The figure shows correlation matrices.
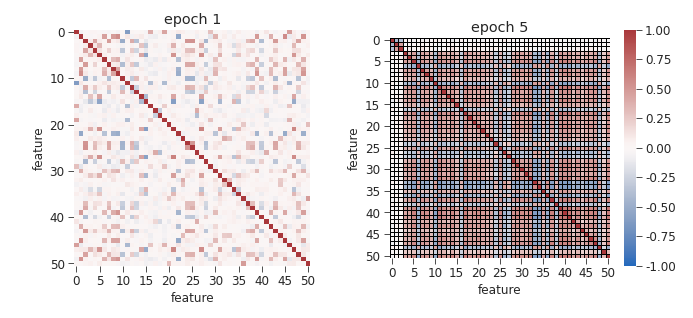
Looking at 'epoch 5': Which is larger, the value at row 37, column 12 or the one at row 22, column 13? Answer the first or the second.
the first
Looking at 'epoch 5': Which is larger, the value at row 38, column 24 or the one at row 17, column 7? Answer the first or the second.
the second
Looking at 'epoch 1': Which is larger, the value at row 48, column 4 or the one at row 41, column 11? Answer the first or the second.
the first
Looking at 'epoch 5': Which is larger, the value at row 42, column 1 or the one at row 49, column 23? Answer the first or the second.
the second
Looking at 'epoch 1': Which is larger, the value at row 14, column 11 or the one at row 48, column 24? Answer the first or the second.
the second
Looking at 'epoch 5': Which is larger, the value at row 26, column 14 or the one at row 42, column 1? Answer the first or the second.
the second
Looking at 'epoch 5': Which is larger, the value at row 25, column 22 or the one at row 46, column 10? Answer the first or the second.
the first
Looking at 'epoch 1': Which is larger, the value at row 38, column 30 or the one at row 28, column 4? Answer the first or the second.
the first
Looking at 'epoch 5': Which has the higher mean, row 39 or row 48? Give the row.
39
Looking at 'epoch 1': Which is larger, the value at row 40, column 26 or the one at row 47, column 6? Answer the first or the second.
the second
